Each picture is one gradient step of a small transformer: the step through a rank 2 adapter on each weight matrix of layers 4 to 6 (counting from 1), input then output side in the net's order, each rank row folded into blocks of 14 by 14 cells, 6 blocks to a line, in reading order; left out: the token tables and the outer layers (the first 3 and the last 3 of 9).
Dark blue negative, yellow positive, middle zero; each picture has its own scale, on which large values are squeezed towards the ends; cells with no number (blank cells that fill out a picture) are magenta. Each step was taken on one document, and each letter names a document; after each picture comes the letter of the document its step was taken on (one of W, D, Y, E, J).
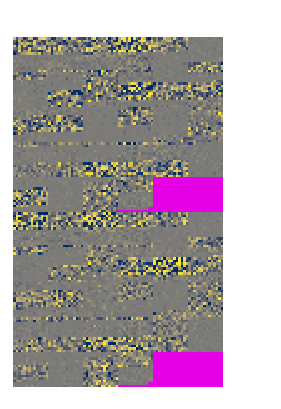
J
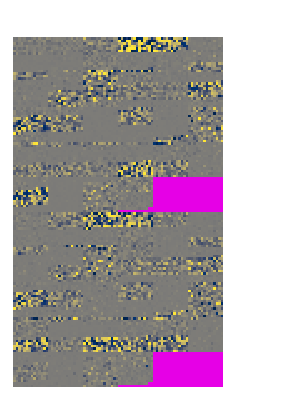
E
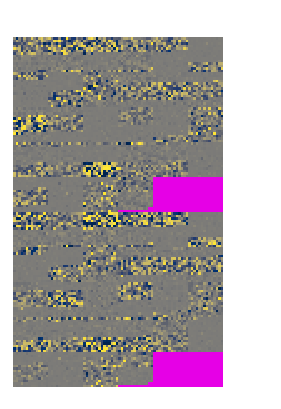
J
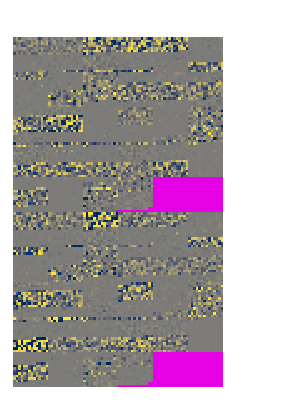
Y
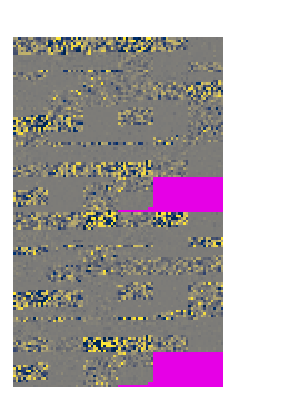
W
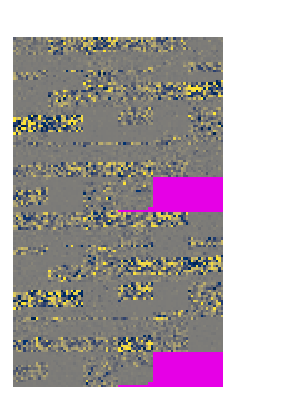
E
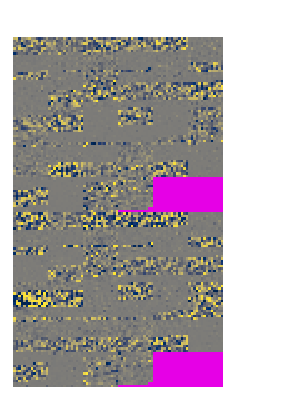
Y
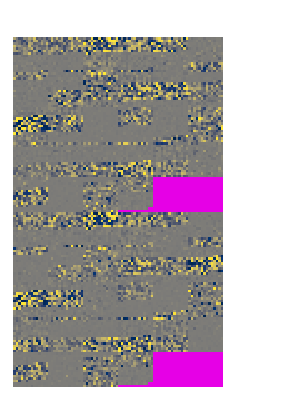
E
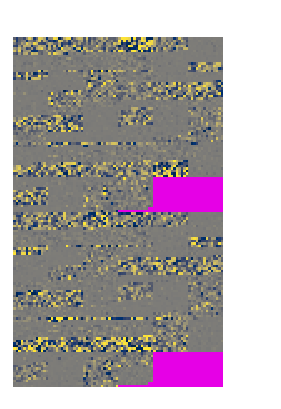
J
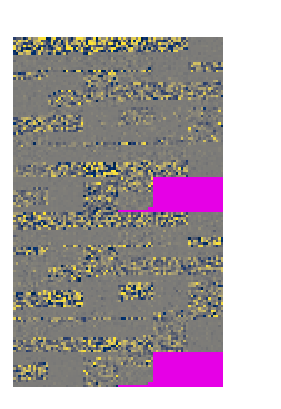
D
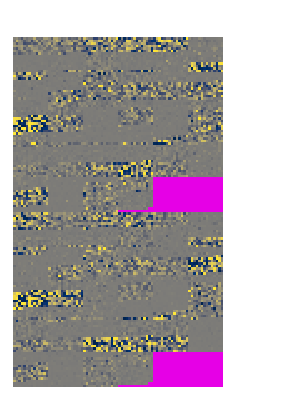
E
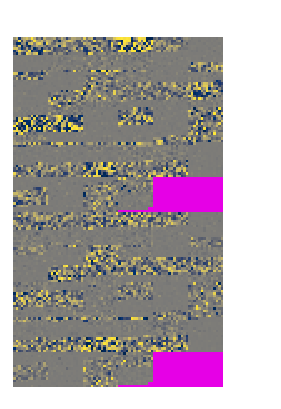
J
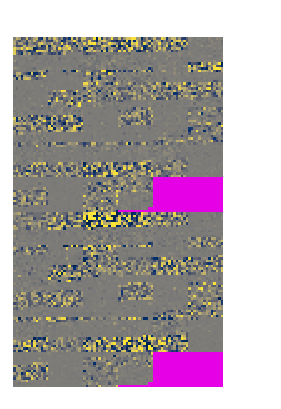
D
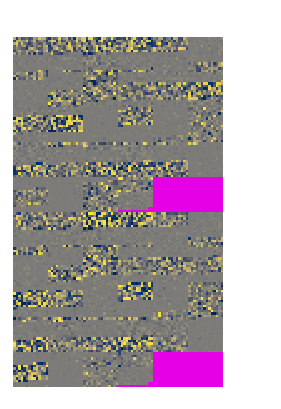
Y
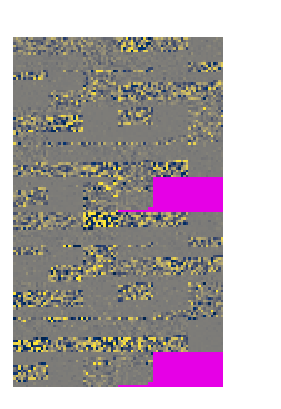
Y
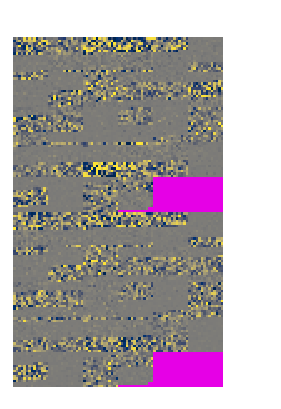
J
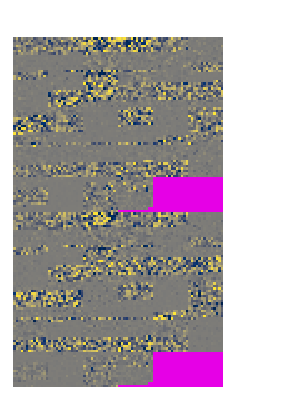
E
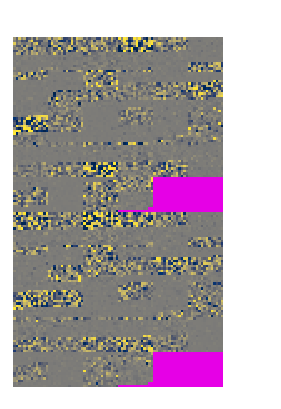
D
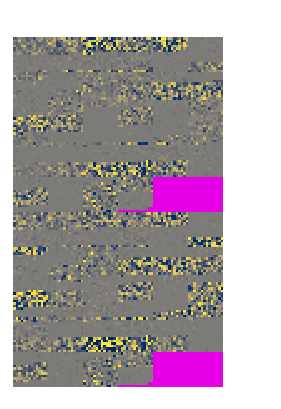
W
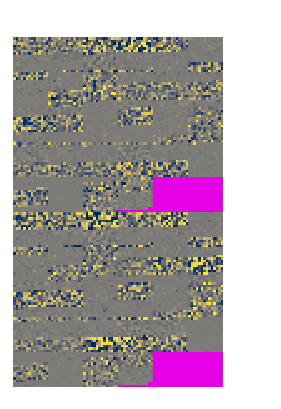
Y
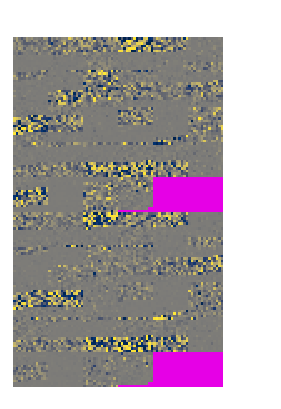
E
